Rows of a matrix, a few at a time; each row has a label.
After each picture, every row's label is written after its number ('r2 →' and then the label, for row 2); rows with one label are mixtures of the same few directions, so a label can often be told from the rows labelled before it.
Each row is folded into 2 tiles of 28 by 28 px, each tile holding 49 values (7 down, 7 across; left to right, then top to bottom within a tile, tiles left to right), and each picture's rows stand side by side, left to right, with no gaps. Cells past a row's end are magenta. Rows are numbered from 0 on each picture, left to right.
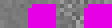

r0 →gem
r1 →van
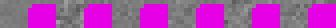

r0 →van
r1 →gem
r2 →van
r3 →gem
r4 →gem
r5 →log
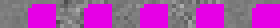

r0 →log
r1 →gem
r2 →log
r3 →van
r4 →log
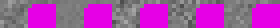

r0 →gem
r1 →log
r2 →gem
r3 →van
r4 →log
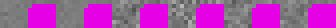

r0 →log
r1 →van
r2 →gem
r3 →van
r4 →gem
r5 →gem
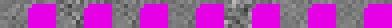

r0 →log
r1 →van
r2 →van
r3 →van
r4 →gem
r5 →van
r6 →van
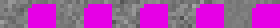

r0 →gem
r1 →van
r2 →gem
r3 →log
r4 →van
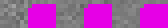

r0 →van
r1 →log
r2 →gem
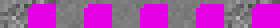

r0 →log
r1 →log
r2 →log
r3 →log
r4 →log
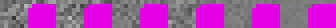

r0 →log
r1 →log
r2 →van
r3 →gem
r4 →van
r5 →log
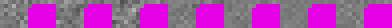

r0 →van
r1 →gem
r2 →gem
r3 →log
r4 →log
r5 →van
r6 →van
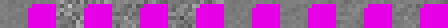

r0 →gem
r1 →van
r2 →log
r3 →log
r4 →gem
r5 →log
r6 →gem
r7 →log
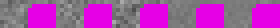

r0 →gem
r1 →van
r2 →gem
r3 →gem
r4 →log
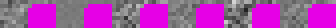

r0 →gem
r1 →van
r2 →log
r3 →log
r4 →gem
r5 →log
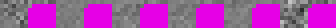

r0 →van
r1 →van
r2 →log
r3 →log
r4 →gem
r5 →gem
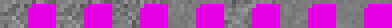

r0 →log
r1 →log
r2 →van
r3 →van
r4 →gem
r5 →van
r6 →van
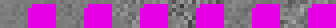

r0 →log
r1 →van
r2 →van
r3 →van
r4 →gem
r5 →gem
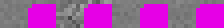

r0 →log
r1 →log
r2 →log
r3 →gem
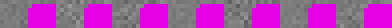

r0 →van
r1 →van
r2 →log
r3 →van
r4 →van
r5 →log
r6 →log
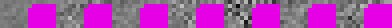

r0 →log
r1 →log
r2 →gem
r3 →van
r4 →van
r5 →gem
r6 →log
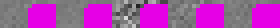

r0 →log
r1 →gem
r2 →log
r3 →log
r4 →log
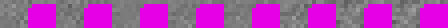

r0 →van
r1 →van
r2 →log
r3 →log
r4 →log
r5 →log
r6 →gem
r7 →gem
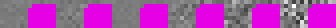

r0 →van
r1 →log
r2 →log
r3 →log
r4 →gem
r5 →van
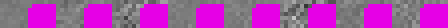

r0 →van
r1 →gem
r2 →log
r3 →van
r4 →van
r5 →log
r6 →gem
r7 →van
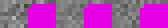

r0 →log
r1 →log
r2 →van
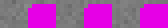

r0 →log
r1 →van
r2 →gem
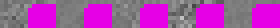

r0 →log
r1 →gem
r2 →van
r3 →log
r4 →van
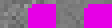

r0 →log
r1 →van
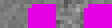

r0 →log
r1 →gem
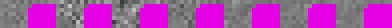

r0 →van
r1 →van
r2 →gem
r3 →van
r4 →gem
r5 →log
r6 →gem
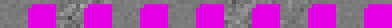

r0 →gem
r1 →log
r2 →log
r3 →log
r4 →gem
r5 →gem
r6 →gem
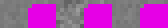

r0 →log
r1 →gem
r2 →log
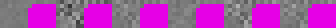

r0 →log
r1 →van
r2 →van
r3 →gem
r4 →van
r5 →van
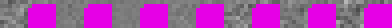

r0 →gem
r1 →van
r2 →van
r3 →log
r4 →log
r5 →gem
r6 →gem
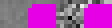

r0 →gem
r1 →log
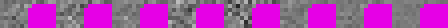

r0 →log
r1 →log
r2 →log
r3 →gem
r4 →van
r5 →gem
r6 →log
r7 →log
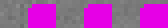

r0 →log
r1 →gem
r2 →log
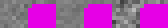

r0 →log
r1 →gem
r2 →gem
